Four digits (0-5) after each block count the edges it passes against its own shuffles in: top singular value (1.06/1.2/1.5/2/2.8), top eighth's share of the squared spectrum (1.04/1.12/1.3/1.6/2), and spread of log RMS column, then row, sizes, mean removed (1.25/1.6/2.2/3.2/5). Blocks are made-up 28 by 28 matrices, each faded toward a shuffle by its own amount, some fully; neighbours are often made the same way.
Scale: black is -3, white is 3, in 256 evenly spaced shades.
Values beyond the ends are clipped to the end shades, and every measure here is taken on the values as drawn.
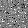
1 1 0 0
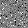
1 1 1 0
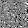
2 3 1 1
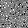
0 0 0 0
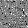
1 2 0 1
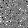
1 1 0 0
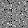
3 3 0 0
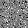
0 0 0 0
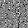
2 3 1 0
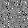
2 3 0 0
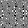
3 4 2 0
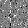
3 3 0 0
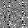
3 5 2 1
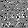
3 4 1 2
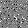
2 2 0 1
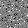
0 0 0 0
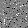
0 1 0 0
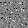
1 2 0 1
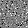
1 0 0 0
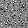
0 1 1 0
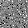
0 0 0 0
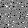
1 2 0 1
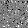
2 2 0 0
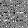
2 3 0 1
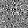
3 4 1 2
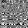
3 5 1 2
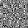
3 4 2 2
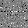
2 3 0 1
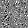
1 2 2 0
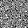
2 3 1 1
